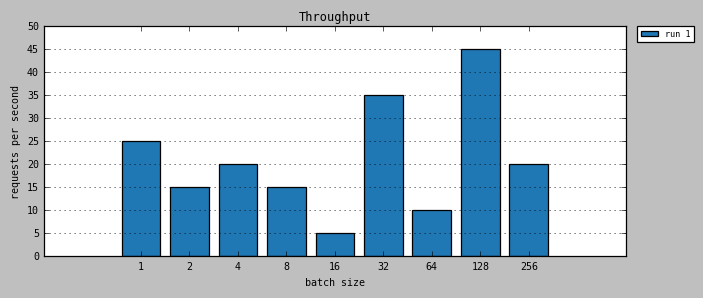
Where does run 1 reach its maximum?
128
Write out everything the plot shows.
Title: Throughput
x-axis: batch size, ticks 1 2 4 8 16 32 64 128 256
y-axis: requests per second, ticks 0 5 10 15 20 25 30 35 40 45 50
Legend: run 1
Values:
run 1: 25 15 20 15 5 35 10 45 20
